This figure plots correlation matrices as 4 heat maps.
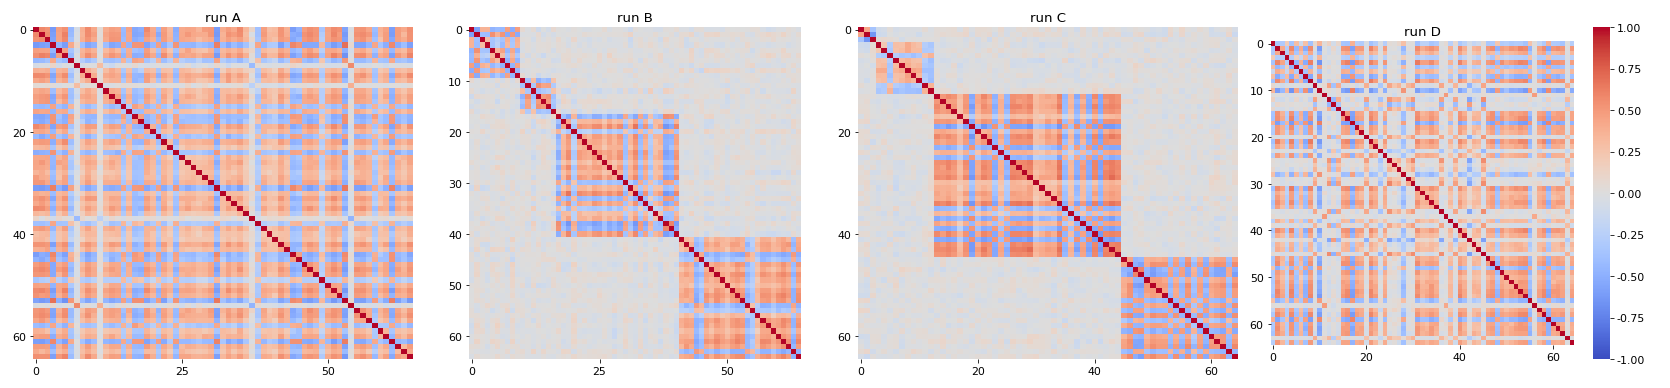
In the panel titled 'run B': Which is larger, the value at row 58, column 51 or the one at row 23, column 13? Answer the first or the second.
the first
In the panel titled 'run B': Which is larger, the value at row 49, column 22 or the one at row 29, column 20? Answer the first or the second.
the first
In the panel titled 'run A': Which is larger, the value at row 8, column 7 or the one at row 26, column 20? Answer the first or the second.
the second
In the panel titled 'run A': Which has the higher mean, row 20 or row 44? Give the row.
20
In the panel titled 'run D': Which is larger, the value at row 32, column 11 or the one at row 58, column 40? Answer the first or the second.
the second
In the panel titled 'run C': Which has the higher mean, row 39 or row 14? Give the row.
14
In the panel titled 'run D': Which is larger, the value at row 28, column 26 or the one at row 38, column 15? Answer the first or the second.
the second
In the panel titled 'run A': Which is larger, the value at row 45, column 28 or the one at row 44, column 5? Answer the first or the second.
the first
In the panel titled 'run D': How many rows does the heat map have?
65
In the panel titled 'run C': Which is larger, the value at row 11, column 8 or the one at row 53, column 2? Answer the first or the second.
the second
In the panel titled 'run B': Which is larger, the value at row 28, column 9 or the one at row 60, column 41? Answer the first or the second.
the second
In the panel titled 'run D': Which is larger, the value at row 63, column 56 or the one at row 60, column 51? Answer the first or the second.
the second
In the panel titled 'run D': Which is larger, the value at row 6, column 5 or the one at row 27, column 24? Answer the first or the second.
the second
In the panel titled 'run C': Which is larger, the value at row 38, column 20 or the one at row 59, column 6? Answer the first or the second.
the first
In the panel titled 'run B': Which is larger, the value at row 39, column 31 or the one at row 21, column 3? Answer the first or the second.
the second
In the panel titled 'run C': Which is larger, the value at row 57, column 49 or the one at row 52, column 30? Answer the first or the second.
the second
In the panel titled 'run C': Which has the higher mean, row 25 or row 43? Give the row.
43
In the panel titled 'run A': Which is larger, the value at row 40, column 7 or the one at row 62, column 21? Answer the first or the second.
the first
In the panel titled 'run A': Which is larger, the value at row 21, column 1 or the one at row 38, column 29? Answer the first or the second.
the second
